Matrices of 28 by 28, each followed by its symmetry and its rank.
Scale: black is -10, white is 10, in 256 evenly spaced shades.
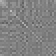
symmetric, rank five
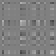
symmetric, rank one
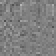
neither, rank five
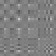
symmetric, rank two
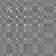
symmetric, rank two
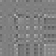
symmetric, rank two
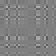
symmetric, rank one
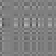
neither, rank one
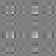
symmetric, rank one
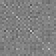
symmetric, rank five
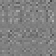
neither, rank five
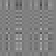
neither, rank one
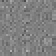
neither, rank five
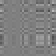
neither, rank one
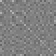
symmetric, rank five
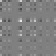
symmetric, rank one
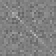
symmetric, rank five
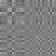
symmetric, rank two
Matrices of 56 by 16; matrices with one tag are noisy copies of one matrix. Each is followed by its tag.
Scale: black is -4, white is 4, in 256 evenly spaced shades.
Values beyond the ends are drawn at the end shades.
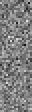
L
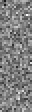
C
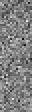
L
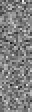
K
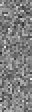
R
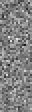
L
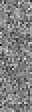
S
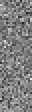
R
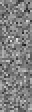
L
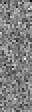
S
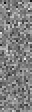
S
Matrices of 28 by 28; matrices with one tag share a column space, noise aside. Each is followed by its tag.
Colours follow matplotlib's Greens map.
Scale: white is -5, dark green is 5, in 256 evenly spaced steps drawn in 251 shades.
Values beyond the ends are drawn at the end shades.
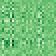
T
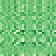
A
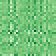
A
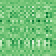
T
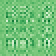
T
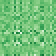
A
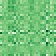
A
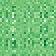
T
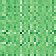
A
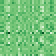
A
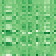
A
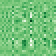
T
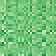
A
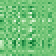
T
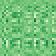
T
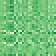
A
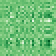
T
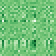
T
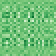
T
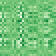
T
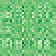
T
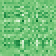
T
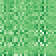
A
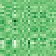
T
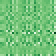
A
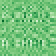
T
